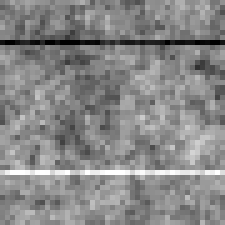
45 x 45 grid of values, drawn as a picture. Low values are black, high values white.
Grain: streaks across. Odd lines: rows 9 and 35. Histogram: heavy tails on both sides.
